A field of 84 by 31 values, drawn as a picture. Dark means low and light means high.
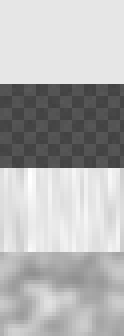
The table splits into 4 rows of 1 panel. Panel 1,1: very high, flat. Panel 2,1: low, checkered, faint in contrast. Panel 3,1: very high, streaked downward, faint in contrast. Panel 4,1: high, blotchy.
